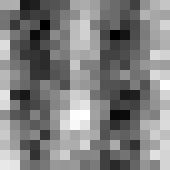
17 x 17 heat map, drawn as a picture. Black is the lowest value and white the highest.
The ninth with the highest average is the bottom middle. On average the colour sits 50% of the way up the scale. Stripes running up and down repeat 2 times from left to right. Streaks run downward.
